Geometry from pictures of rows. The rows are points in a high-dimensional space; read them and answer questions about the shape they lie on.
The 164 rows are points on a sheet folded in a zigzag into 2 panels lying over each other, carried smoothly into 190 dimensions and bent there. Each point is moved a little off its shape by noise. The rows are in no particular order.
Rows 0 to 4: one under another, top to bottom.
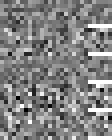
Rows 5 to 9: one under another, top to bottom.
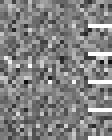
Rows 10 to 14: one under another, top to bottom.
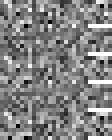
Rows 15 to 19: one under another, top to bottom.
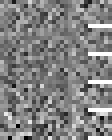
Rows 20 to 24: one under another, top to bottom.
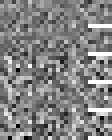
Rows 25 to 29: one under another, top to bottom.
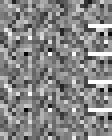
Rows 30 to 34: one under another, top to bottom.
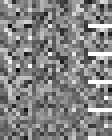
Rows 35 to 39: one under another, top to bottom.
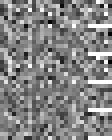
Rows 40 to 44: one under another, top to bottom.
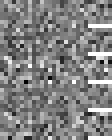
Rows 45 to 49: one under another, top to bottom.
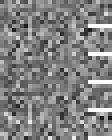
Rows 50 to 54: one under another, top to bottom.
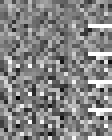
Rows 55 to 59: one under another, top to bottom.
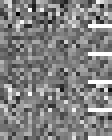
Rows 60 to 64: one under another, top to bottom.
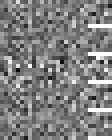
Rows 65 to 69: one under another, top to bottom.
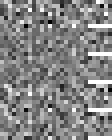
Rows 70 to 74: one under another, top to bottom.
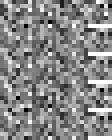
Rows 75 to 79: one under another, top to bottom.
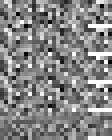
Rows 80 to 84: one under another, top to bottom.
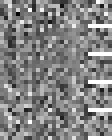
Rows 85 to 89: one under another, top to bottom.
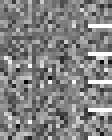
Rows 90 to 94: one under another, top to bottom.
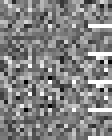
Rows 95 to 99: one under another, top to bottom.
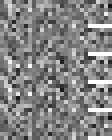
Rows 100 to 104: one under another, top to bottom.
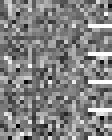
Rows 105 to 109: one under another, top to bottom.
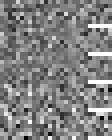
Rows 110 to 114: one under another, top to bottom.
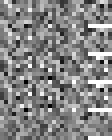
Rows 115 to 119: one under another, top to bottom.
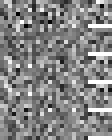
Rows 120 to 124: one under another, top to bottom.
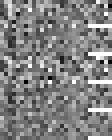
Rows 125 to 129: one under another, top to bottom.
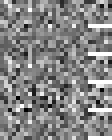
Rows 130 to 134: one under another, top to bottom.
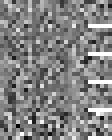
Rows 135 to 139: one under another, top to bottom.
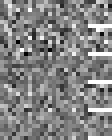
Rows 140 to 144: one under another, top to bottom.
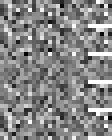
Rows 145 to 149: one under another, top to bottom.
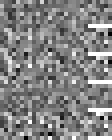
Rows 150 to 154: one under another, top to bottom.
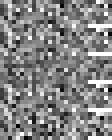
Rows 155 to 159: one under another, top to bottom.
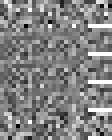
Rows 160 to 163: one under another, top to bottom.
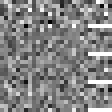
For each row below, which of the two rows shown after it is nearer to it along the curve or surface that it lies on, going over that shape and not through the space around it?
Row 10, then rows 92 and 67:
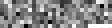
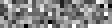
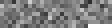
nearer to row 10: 92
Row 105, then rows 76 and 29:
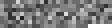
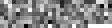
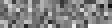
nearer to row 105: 29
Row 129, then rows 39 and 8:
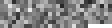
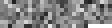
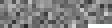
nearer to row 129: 8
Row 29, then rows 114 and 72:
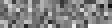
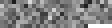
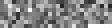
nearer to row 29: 72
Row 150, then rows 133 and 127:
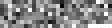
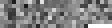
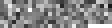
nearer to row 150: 127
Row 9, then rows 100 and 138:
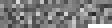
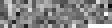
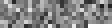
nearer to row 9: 138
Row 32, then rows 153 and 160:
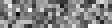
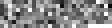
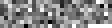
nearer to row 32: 153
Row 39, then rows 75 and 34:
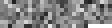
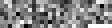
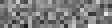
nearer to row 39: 75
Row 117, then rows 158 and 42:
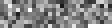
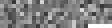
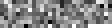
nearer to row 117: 42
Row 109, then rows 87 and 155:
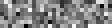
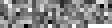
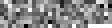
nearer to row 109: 87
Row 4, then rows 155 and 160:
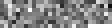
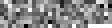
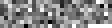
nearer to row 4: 160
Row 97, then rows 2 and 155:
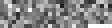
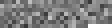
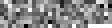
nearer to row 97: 2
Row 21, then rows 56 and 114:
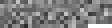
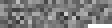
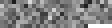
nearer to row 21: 56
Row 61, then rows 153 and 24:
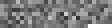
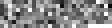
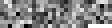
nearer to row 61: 153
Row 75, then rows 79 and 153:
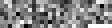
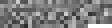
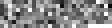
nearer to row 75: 153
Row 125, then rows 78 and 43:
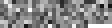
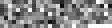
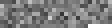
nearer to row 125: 78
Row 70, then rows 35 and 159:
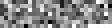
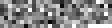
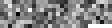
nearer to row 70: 35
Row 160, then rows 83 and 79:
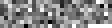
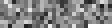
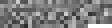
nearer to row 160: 83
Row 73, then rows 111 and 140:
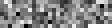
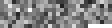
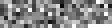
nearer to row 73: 140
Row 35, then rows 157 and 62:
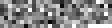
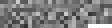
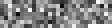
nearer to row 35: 62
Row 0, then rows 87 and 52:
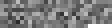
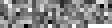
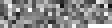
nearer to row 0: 52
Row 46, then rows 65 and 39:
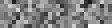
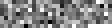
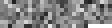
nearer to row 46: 65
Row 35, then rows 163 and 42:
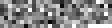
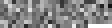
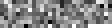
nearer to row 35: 42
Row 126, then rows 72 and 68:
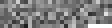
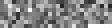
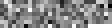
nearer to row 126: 72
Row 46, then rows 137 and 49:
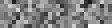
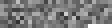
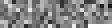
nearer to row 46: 137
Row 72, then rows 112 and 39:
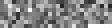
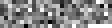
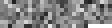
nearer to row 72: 112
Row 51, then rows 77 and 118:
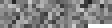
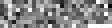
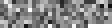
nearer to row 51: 77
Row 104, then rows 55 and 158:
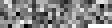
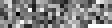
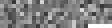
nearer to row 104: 55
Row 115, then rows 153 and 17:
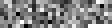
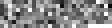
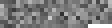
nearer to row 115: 153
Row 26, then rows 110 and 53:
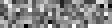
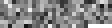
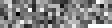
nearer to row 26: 110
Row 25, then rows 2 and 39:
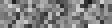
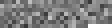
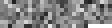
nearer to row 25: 2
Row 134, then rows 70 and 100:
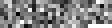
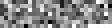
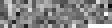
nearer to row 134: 70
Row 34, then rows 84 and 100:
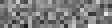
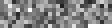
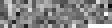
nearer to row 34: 100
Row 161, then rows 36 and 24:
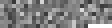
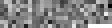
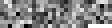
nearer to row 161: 36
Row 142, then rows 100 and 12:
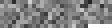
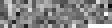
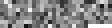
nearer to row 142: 100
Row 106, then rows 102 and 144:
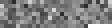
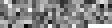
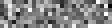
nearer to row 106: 144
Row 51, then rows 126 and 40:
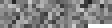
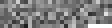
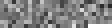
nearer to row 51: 126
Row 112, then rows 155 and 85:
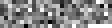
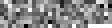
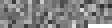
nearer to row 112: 155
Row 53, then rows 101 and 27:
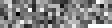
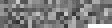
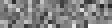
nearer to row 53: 27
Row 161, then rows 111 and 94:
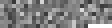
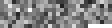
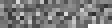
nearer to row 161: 94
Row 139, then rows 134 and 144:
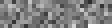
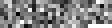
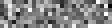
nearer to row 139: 144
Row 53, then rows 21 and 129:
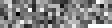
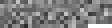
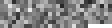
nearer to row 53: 129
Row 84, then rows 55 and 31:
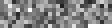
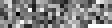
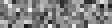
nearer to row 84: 55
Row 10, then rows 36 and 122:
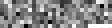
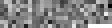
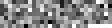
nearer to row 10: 122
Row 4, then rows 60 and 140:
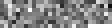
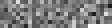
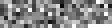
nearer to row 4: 140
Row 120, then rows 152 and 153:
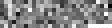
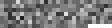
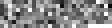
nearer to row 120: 153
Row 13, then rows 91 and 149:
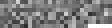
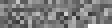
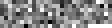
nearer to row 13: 91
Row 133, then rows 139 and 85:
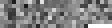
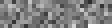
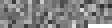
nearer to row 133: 85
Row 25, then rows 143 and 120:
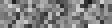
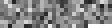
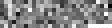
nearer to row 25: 120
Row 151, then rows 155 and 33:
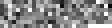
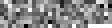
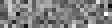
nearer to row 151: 33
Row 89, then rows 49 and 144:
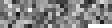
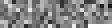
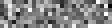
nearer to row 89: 144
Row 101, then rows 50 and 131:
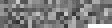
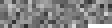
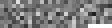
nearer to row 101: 50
